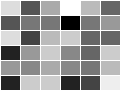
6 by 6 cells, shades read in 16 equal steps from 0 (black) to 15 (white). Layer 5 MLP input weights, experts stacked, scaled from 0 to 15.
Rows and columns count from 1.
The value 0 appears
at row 2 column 4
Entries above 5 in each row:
5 4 5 5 6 3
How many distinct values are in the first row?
6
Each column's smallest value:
2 4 7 0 4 6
